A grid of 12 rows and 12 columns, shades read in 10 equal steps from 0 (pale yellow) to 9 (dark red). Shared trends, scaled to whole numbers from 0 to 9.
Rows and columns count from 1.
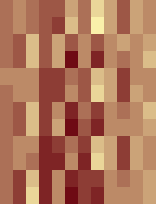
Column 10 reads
6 6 3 5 7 7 5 4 7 7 5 4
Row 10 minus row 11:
0 -3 3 0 4 -4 1 -6 -1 2 -1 1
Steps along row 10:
down up up same down up down up up down up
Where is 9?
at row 4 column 6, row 8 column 6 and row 12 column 6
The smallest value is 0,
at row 2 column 8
